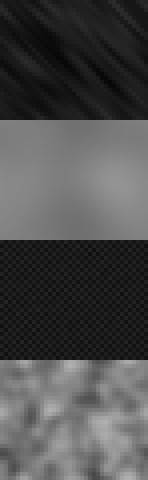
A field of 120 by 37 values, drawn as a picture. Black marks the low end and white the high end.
The table splits into 4 rows of 1 panel. Panel 1,1: very low, slanting down to the right, faint in contrast. Panel 2,1: middling, smooth, faint in contrast. Panel 3,1: very low, checkered, faint in contrast. Panel 4,1: middling, blotchy.
